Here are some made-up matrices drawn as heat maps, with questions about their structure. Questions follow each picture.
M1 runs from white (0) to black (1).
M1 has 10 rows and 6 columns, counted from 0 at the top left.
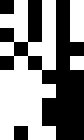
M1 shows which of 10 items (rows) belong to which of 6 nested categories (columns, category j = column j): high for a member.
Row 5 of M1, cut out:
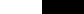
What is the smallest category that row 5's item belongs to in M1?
3
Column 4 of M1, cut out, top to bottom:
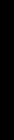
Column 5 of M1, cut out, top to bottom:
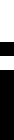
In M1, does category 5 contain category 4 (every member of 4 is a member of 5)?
no
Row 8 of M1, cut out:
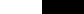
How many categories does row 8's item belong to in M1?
3
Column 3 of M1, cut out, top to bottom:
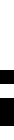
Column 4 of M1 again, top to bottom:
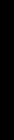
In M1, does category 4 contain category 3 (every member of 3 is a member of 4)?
yes
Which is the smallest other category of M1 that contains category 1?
5
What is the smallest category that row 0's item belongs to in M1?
0
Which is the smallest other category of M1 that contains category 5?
4
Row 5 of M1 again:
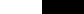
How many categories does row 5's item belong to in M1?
3
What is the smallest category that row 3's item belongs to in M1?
1
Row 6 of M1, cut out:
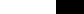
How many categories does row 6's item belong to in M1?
2
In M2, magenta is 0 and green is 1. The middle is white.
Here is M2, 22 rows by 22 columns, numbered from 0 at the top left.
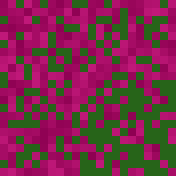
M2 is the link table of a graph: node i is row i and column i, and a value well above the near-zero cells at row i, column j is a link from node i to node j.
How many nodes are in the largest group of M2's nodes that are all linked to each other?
5
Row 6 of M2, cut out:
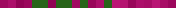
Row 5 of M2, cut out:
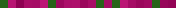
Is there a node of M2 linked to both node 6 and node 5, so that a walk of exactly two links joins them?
no
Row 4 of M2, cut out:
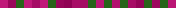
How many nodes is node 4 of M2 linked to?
7
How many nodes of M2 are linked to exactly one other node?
1
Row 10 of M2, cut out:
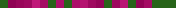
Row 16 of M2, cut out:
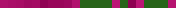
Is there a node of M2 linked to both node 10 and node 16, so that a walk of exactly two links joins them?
yes
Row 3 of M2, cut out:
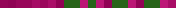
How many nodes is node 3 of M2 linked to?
7
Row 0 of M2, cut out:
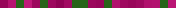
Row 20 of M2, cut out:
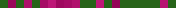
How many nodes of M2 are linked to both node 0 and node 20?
3
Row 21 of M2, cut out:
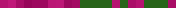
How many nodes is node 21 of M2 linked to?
8
